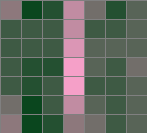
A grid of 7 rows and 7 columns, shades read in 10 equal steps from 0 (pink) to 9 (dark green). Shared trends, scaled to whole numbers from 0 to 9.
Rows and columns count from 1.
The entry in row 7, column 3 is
8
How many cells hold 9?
3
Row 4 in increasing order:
0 5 6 7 7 8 8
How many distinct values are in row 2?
3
